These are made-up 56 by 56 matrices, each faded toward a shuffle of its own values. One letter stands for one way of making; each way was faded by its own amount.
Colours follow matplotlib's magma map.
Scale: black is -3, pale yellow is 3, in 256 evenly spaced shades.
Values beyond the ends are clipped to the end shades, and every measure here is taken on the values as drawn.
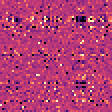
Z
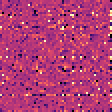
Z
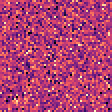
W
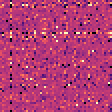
Z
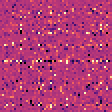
Z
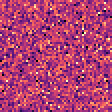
W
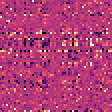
Z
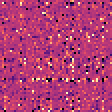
Z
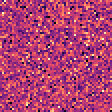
W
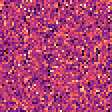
W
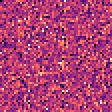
W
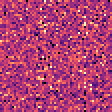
W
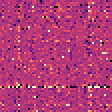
Z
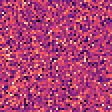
W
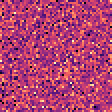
W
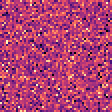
W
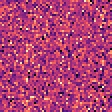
W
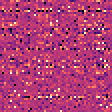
Z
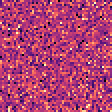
W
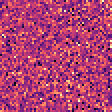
W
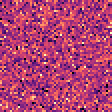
W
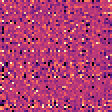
Z
